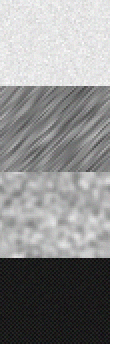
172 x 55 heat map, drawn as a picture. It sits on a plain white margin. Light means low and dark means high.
The table splits into 4 rows of 1 panel. Panel 1,1: very low, fine-grained, faint in contrast. Panel 2,1: middling, slanting up to the right. Panel 3,1: low, blotchy. Panel 4,1: very high, checkered, faint in contrast.
